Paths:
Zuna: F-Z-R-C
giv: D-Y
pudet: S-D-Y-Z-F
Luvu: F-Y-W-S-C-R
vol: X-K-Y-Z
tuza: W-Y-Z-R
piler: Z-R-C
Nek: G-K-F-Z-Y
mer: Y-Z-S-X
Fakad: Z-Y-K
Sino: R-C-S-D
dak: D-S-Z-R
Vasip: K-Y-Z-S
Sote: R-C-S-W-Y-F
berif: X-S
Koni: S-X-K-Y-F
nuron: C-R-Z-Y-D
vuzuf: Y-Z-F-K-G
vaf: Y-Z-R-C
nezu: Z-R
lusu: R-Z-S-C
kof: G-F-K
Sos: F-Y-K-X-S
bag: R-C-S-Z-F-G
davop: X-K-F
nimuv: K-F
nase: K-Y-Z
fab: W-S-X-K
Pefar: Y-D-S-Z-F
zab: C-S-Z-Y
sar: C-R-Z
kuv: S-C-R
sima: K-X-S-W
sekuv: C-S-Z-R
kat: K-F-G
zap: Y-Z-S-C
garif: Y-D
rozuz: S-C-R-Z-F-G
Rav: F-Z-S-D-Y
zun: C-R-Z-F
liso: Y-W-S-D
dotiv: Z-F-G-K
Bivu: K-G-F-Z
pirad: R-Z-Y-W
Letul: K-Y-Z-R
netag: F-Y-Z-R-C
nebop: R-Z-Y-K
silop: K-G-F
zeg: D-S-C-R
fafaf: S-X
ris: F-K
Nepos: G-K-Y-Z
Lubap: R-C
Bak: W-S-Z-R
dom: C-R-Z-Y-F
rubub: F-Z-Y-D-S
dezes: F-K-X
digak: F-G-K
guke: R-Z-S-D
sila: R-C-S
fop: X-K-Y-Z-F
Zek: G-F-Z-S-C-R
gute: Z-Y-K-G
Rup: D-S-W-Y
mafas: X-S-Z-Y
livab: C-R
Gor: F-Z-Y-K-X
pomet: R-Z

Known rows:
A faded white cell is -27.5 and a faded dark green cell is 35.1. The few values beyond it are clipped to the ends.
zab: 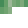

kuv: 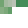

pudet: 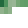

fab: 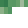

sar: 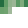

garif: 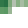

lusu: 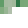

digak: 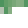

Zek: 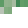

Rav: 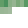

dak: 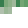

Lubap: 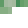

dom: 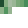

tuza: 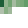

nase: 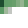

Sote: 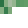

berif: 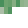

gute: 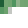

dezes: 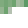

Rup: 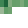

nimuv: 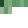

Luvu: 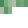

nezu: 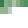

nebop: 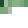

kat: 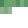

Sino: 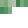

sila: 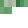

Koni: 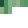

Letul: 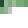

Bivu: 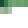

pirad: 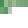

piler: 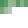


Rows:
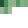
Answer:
Pefar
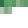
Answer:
Nek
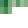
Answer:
liso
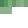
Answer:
mafas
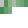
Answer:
fafaf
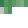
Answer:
kof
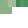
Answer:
rozuz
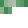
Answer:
livab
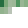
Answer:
vaf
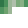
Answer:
nuron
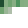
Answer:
Vasip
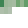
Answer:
netag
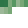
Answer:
giv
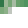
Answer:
pomet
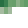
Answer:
dotiv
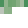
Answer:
ris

